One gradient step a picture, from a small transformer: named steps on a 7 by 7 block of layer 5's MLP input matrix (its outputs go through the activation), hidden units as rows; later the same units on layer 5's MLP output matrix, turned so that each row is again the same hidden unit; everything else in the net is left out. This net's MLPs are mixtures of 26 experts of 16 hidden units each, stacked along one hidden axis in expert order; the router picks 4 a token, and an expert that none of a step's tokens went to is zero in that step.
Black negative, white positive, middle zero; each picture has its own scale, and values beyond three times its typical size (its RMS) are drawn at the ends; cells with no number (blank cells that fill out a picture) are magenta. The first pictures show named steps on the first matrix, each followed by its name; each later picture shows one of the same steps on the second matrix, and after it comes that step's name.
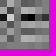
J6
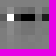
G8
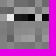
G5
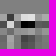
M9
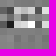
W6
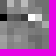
W6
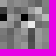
J6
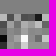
M9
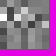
J6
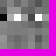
G5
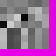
J6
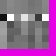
G8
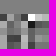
M9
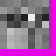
J6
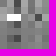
G5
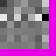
W6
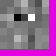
W6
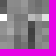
G8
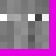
G8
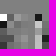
M9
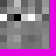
W6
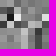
J6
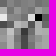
J6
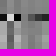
G8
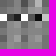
W6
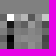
M9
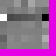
G5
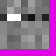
W6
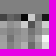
M9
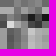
J6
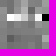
G5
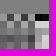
M9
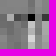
G8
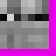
G5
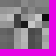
J6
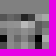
M9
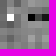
W6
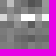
W6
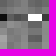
W6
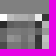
M9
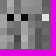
G8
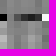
G8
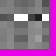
W6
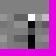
M9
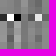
G8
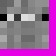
G5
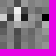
J6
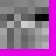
J6
